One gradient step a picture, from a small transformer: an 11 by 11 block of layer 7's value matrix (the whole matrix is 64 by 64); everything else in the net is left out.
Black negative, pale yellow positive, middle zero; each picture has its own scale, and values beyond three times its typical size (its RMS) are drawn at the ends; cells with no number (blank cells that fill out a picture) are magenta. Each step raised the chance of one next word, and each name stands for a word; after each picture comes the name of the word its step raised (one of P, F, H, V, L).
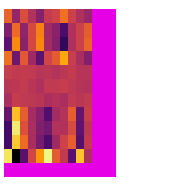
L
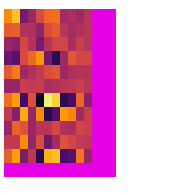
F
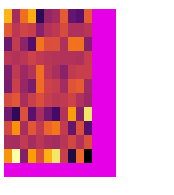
L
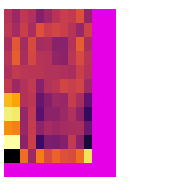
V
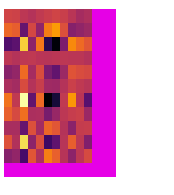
V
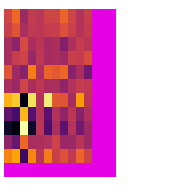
F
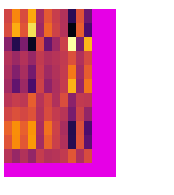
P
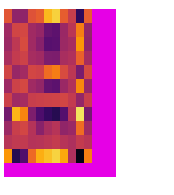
L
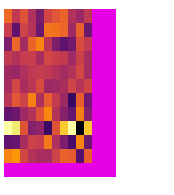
P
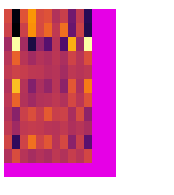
P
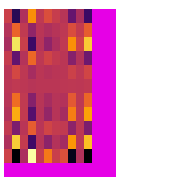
L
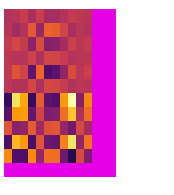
V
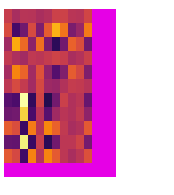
V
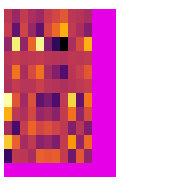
V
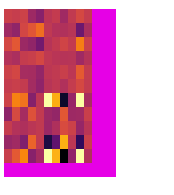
F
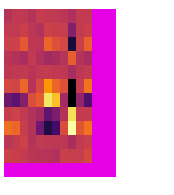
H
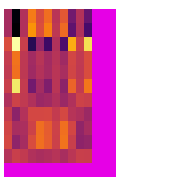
P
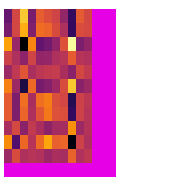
P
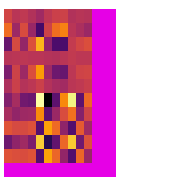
V
